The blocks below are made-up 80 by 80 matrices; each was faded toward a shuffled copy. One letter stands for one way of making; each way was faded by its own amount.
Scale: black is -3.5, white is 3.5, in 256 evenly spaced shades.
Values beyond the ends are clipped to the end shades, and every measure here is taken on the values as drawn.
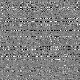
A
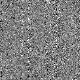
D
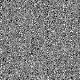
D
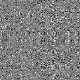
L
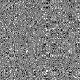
L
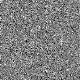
D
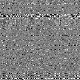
A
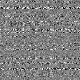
A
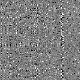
L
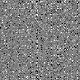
L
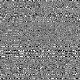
A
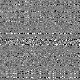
A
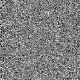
D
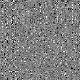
L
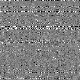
A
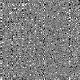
L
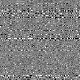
A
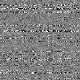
A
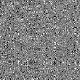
L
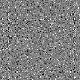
L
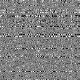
A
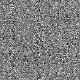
D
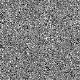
D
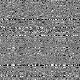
A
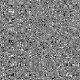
L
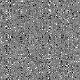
L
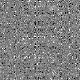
L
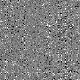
L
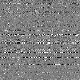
A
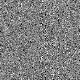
D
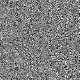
D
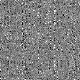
L
